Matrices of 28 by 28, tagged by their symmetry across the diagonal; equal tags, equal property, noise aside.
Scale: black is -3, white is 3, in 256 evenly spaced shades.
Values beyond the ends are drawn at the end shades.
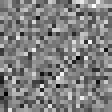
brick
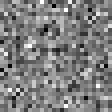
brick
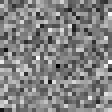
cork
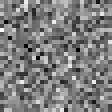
cork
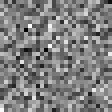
brick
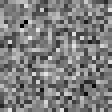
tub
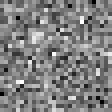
tub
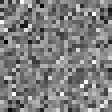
tub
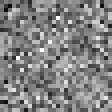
tub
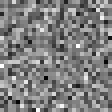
brick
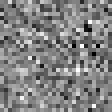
cork
